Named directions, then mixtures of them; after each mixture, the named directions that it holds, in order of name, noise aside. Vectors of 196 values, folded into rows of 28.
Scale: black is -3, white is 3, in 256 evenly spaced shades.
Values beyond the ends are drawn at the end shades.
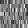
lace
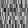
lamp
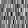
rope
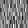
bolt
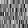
lace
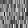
bolt, lace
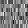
lace, rope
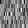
lace, rope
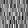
bolt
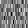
rope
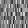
bolt, rope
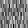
bolt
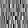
bolt, lamp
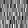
bolt
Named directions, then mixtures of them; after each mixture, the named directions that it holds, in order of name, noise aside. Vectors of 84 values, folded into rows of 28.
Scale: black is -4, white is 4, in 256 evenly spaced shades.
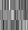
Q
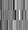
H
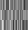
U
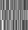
U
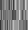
H, Q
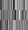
H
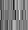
H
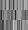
H, U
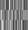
U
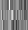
Q, U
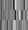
H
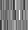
H, U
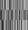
U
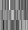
Q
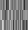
U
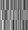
U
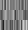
Q, U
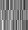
U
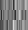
H, U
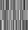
H, U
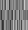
U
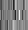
H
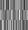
H, U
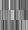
Q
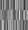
H, U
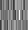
H, U
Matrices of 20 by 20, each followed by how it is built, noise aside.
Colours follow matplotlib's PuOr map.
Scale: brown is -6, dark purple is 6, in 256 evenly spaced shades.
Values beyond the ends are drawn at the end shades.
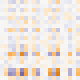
low rank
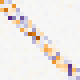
banded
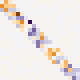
banded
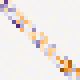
banded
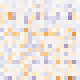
low rank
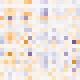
low rank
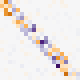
banded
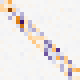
banded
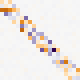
banded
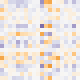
low rank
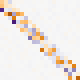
banded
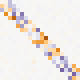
banded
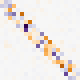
banded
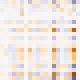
low rank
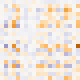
low rank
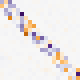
banded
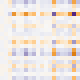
low rank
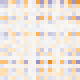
low rank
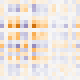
low rank
